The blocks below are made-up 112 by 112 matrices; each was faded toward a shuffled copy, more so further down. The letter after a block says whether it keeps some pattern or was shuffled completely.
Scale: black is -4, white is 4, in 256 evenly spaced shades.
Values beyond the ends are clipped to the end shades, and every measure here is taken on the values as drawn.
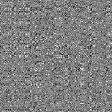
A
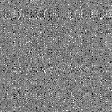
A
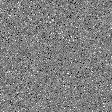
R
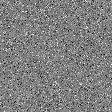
R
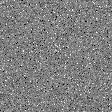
R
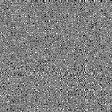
A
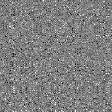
A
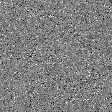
R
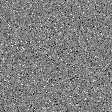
R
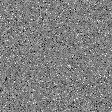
R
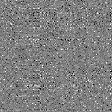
A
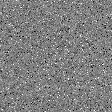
R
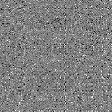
A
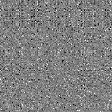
A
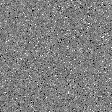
R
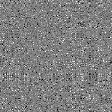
A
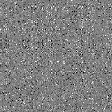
A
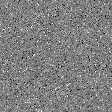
R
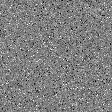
R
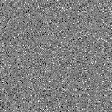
A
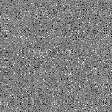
A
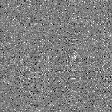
A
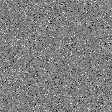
R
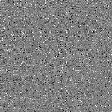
A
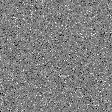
R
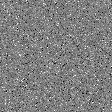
R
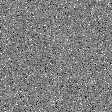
R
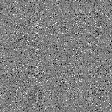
A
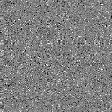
A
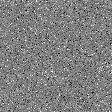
R
